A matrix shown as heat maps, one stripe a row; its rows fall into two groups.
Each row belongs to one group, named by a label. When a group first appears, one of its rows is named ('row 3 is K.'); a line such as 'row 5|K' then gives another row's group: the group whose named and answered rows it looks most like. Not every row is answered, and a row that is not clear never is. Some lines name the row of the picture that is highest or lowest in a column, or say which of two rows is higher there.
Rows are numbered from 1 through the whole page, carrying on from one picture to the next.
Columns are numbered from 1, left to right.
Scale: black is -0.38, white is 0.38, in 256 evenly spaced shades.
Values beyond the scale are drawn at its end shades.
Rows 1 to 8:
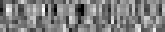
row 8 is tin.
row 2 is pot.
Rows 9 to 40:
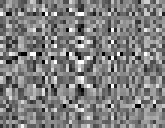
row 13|pot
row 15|pot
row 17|pot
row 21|tin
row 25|tin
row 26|tin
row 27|pot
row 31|pot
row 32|pot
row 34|tin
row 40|tin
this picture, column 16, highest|12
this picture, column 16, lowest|31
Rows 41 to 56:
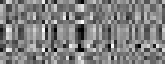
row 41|pot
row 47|pot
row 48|pot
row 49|pot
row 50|pot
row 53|pot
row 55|tin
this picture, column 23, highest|55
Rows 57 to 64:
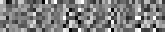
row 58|tin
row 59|tin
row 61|tin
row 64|tin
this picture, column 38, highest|62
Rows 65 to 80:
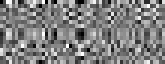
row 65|pot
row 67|tin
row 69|tin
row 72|pot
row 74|pot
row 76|tin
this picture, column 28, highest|78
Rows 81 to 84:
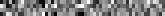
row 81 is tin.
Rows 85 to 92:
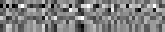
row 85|pot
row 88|pot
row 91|pot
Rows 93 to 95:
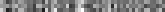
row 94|tin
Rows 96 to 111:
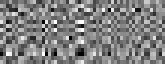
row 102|pot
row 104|pot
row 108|pot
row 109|pot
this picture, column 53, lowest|105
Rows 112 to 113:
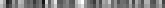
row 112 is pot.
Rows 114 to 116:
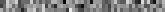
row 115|pot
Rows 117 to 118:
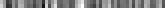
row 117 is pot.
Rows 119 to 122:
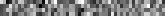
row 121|pot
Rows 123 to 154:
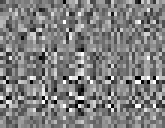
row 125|tin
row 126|tin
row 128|tin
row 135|pot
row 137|tin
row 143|tin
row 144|pot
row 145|pot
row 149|tin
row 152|tin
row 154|tin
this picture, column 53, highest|142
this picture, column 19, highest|147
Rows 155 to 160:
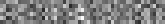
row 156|tin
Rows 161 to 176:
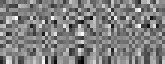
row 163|tin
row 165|tin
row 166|pot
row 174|tin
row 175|pot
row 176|pot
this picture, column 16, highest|169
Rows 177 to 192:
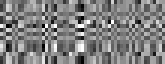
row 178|pot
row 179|pot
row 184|pot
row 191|pot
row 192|pot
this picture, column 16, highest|183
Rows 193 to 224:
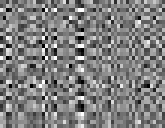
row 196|pot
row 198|tin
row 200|pot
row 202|pot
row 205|pot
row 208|pot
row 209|tin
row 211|tin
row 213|pot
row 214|tin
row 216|pot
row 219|pot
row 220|pot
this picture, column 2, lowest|197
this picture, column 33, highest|214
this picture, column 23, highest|209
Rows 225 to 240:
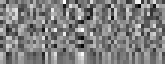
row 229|tin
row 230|pot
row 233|tin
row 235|tin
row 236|pot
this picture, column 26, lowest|225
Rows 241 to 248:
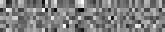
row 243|pot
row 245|tin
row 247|tin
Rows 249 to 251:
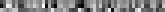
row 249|pot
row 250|pot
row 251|tin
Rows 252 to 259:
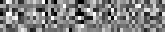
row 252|pot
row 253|tin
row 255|pot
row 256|tin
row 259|tin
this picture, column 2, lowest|255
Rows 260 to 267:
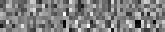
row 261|pot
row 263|tin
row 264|tin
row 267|tin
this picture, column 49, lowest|267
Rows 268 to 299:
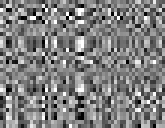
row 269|pot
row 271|tin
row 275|tin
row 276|pot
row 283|tin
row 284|tin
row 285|pot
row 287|tin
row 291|tin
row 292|pot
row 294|pot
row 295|tin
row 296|pot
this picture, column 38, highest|293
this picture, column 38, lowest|271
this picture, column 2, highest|290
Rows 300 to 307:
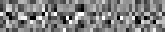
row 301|pot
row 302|pot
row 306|pot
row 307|tin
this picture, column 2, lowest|305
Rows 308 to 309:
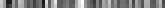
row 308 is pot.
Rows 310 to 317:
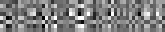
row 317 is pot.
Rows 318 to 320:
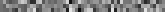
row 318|tin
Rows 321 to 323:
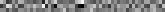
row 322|pot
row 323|tin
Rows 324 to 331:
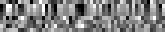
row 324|tin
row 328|tin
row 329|tin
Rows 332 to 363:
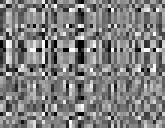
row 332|pot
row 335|pot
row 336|pot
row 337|pot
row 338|tin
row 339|pot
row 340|tin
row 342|pot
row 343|pot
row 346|pot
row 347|pot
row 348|tin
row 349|tin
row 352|tin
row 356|pot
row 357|tin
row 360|pot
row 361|tin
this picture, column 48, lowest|349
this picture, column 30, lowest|361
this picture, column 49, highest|344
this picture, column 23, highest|338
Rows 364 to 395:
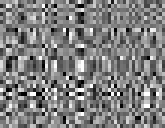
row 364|tin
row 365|pot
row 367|pot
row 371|tin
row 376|pot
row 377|pot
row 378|tin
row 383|tin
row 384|pot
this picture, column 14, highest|378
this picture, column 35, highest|378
